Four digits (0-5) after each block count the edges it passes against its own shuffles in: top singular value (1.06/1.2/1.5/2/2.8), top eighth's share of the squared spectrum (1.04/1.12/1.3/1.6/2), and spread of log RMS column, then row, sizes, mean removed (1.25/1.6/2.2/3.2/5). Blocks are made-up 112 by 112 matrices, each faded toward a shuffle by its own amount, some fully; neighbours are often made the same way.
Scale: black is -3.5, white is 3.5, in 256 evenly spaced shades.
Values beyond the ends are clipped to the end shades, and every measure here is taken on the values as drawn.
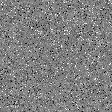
2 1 0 0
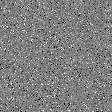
0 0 0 0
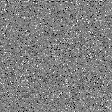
3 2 0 0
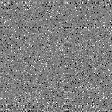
4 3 1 2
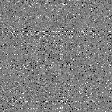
4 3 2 2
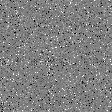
2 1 0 0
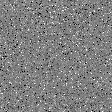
2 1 0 0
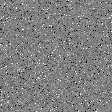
2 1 0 0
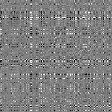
5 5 4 4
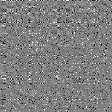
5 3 2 3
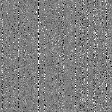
3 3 4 0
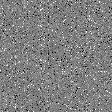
1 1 2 0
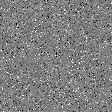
0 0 0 0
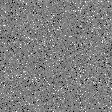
0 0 0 0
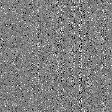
2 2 3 0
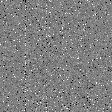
2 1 1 0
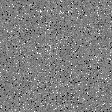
1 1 1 0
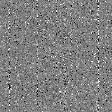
2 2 3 0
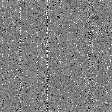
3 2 3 0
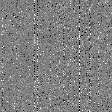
3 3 3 0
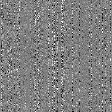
2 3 4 0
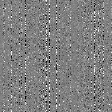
3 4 4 0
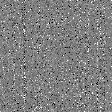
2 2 2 0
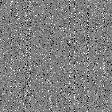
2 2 3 0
